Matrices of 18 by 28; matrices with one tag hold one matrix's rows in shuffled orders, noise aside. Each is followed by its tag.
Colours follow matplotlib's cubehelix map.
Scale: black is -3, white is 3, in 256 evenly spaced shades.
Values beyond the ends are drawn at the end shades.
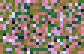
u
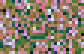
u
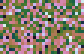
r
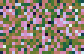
r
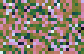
u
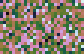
r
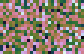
r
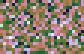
u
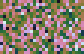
r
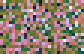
r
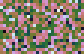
u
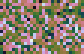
r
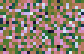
r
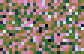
r
